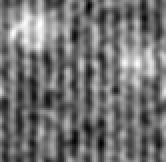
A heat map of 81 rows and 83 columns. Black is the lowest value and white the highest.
Bumps: two. Stripes: upright, repeating 12 times. Ninth with the highest average: top left.
